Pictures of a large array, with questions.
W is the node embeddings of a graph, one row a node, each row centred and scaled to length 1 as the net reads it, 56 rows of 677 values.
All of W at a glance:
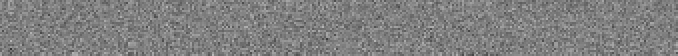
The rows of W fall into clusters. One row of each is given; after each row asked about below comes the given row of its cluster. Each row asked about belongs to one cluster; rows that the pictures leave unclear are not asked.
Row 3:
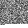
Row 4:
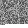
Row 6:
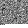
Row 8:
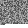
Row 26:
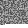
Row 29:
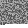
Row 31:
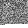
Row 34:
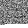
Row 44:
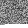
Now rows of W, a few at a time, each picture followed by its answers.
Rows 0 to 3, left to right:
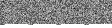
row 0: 3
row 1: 8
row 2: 4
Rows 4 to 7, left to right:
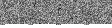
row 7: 8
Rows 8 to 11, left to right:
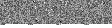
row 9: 6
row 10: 26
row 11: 4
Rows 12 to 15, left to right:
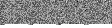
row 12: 3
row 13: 8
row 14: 8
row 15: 44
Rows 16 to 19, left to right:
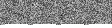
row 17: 31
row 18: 6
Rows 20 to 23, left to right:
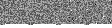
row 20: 26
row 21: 29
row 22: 34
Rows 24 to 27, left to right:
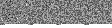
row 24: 6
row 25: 8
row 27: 26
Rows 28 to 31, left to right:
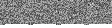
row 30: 6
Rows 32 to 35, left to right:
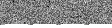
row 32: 44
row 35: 8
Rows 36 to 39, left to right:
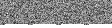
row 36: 8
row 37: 44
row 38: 29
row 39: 6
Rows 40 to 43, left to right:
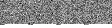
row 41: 29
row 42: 3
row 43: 44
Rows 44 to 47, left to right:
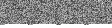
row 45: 44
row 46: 3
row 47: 34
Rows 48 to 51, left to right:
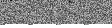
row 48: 29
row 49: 26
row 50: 44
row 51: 44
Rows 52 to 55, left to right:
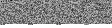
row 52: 29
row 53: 6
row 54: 29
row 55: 31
